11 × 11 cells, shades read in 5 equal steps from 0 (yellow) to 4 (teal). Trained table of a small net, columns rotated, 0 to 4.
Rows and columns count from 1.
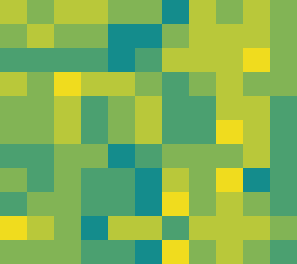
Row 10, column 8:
1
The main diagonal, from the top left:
1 1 3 1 2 1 2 2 1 1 3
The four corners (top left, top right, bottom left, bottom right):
1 2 2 3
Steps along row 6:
same down up down down up same down up up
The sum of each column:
21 23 18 28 29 29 22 20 11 16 28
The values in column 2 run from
1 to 3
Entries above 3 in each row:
1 2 1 0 0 0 1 2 1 1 1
